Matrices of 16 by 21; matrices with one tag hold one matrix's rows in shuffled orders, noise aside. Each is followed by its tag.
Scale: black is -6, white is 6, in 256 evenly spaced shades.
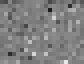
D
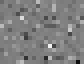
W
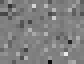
D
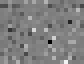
D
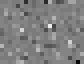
W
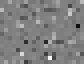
W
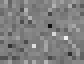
D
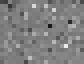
D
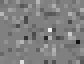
W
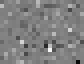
W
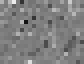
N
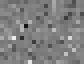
N
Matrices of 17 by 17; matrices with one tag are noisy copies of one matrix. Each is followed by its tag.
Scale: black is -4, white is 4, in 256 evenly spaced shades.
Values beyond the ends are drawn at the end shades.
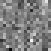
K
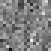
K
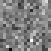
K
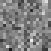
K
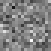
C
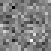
C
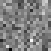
K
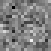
C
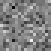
C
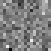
K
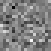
C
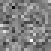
C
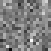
K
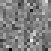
K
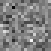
C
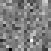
K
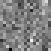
K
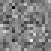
C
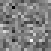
C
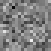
C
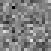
C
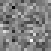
C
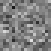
C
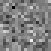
C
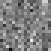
K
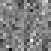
K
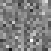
K
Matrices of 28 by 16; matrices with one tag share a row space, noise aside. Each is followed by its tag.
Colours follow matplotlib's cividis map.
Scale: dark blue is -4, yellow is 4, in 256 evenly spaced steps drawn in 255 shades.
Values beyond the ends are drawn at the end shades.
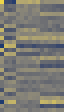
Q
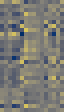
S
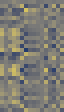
S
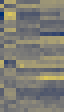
Q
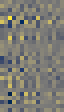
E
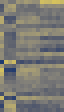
Q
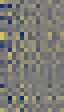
E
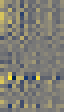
E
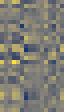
S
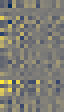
E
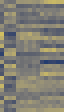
Q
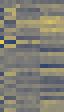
Q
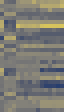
Q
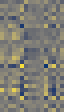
S
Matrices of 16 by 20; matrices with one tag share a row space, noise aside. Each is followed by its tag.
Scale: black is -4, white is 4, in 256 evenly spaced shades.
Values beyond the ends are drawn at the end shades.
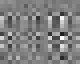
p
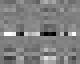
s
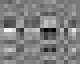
s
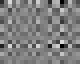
p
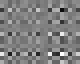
p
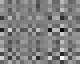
p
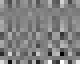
p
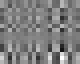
p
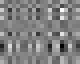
p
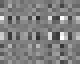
p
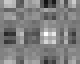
s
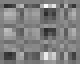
s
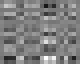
s
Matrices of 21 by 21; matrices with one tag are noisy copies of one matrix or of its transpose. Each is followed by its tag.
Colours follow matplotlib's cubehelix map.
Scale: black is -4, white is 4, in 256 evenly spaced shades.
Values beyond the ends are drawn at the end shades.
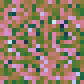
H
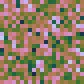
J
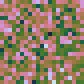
J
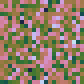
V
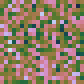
H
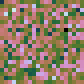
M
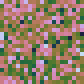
J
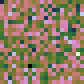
M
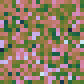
V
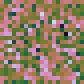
H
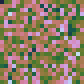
M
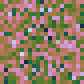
H
